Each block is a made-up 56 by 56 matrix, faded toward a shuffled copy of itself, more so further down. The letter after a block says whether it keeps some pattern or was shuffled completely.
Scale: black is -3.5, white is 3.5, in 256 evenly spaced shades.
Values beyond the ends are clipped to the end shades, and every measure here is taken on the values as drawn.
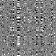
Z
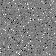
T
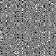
Z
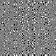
Z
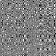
Z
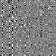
Z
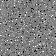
T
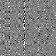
Z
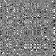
Z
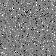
T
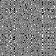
Z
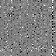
Z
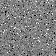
T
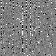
Z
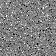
T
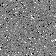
T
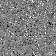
T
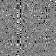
Z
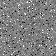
T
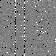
Z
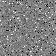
T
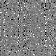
Z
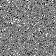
T
